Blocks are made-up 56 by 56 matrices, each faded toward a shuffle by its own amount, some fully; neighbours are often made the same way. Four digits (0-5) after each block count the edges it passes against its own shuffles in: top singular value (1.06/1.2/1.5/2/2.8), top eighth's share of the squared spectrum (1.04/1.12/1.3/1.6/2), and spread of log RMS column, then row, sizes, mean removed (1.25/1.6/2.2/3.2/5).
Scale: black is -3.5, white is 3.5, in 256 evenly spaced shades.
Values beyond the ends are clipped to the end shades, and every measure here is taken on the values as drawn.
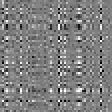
5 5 4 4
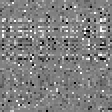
4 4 2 2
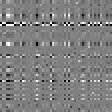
5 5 3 4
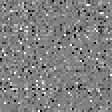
3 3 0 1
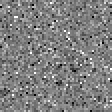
0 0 0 0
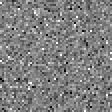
0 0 0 0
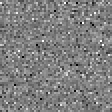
0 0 0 1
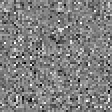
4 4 2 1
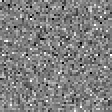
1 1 0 1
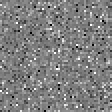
1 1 0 0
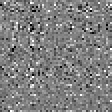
4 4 2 2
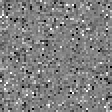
0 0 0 0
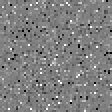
2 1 0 0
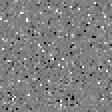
2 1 0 0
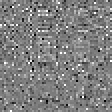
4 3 1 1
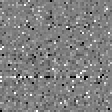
3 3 0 1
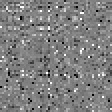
4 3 2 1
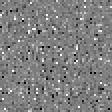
3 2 0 1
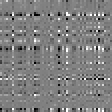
5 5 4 4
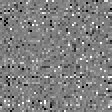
3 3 1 1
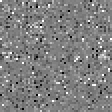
3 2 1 1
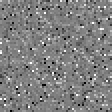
1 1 0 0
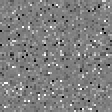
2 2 0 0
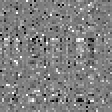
4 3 1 2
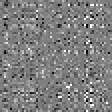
4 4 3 2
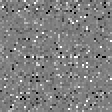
3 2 0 1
